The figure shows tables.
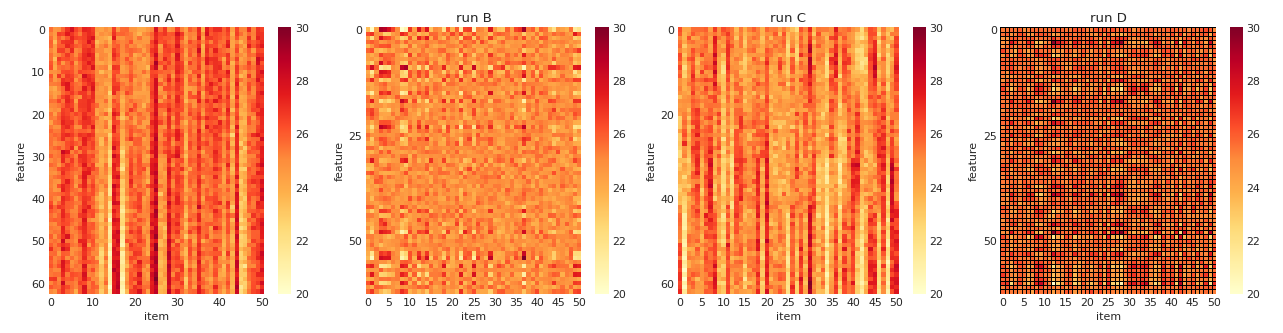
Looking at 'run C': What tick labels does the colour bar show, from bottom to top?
20, 22, 24, 26, 28, 30
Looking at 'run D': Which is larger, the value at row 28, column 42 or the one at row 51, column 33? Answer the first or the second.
the second
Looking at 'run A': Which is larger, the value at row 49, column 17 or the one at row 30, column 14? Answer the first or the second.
the second
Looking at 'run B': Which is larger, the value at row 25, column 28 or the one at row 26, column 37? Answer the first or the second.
the second
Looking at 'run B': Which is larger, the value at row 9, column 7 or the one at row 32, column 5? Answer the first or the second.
the second
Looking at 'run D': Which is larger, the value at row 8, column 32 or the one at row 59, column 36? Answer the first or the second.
the first
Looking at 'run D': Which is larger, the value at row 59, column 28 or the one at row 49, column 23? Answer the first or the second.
the second
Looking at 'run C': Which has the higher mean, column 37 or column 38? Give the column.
38
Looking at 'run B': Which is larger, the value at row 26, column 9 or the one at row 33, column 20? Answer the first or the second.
the second
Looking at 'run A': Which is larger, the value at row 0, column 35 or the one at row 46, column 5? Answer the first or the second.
the first
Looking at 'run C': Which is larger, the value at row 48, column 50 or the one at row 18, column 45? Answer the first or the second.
the first
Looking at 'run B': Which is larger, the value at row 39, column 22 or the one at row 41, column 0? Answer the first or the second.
the second
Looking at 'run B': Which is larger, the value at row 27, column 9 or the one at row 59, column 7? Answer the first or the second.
the second
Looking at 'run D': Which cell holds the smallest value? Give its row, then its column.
60, 12
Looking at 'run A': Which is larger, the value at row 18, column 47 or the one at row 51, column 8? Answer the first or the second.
the second
